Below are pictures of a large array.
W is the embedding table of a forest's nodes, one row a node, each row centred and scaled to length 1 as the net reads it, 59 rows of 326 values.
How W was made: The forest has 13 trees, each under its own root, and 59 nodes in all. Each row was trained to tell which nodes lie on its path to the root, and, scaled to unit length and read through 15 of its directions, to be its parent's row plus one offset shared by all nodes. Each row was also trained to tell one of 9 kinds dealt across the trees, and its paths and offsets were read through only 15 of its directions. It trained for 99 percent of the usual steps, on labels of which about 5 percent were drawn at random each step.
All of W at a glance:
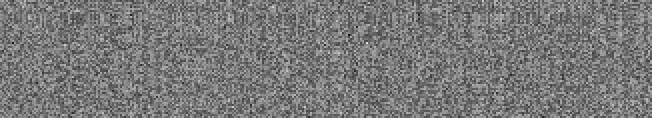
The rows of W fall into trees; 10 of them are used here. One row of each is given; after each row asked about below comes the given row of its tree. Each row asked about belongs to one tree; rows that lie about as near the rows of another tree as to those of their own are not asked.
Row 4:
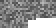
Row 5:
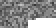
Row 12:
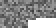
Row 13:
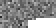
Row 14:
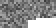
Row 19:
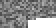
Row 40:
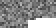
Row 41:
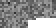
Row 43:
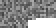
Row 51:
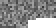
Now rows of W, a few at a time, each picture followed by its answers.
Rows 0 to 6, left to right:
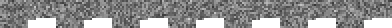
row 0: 14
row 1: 12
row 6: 13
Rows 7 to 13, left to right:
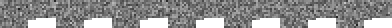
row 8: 43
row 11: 43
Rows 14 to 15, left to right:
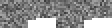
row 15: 19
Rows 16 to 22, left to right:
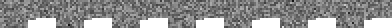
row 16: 14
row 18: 13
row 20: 43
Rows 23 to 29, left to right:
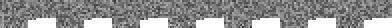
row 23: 14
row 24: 5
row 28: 41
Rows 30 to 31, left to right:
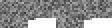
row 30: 4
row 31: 40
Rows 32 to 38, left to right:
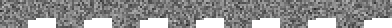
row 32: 41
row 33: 51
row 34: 40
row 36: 41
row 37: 43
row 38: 4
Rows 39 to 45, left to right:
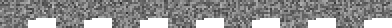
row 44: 51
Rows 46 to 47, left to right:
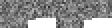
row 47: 5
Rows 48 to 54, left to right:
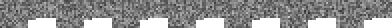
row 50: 51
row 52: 14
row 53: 43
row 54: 14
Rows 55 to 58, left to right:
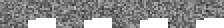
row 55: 19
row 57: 5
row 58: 41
